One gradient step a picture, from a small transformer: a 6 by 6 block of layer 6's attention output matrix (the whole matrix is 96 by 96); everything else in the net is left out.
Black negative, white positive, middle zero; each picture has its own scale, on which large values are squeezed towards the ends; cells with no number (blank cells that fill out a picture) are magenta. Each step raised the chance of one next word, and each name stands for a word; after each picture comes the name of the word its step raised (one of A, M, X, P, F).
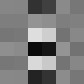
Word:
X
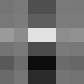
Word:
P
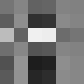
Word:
P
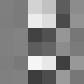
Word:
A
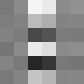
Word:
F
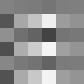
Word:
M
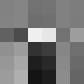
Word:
P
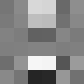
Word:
A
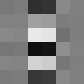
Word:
X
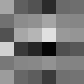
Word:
X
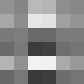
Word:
A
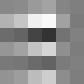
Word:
M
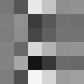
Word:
F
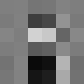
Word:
P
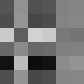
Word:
P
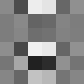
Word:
F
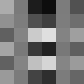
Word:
X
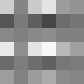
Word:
F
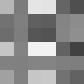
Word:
F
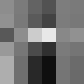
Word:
P
